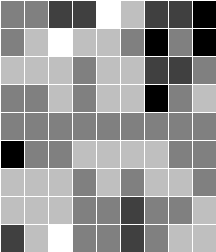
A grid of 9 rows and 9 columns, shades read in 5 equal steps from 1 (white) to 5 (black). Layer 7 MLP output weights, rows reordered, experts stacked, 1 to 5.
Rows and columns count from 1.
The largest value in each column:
5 3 4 4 3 4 5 4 5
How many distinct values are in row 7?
2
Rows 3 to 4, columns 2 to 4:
2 2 3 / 3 2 3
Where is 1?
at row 1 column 5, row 2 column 3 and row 9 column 3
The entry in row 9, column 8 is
2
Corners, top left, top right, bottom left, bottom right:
3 5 4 2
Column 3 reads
4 1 2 2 3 3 2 2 1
